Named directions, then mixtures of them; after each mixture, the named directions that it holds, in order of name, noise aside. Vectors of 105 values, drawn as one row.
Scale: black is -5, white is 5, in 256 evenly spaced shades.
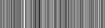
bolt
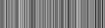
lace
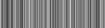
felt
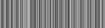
bolt, felt, lace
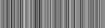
bolt, felt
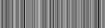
bolt, felt, lace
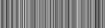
felt, lace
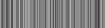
felt, lace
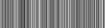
bolt, felt, lace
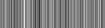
bolt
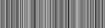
bolt, felt, lace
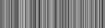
bolt, lace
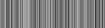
bolt, felt, lace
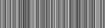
bolt, felt, lace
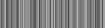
bolt, felt, lace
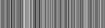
bolt, felt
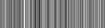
bolt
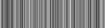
felt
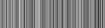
bolt, lace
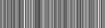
bolt, lace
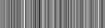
bolt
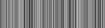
bolt, felt, lace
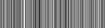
bolt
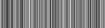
felt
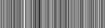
bolt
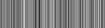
bolt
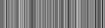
lace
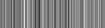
bolt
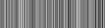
lace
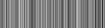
lace
